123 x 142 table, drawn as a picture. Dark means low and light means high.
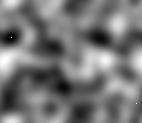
Grain: smooth. Lone odd cells: 2, each higher than its neighbours. Histogram: bell-shaped. Ninth with the lowest average: bottom middle.
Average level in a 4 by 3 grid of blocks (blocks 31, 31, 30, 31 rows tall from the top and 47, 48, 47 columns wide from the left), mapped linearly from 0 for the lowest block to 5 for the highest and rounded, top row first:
334
322
115
203
